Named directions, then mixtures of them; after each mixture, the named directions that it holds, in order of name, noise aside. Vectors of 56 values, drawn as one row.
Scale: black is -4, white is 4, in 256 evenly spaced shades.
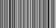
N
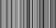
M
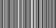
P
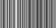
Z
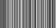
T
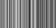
M, P, Z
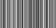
M, N, Z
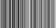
M, N, P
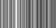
M, Z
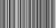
N, Z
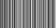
N, T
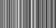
M, P, Z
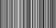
M, N, T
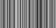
Z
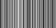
M, N, T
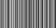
N, P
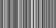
P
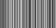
T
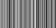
P, T, Z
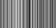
M, T, Z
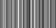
M, P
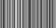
T, Z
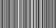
P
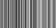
M, Z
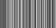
T
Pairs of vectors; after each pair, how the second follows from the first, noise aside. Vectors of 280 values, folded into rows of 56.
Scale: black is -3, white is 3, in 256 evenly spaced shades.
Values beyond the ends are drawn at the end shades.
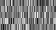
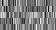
shuffled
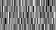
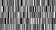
sign-scrambled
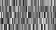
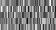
shuffled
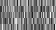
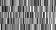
shuffled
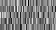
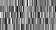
sign-scrambled
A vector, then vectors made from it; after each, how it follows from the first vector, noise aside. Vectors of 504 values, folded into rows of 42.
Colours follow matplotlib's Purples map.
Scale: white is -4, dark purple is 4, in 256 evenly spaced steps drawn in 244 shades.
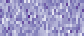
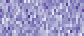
copied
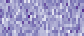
copied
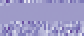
partly zeroed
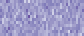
shrunk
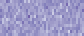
shrunk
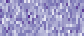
copied
